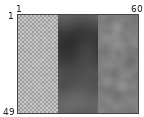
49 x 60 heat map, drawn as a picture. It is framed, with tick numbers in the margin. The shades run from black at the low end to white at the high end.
It is made of 1 by 3 panels. Panel 1,1: high, checkered. Panel 1,2: low, smooth. Panel 1,3: middling, blotchy, faint in contrast.
